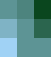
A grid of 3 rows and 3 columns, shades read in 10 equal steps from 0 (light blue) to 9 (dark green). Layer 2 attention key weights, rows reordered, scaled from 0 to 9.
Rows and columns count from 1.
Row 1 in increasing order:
4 5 9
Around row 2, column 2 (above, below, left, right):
5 4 2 7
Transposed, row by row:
4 2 0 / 5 4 4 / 9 7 4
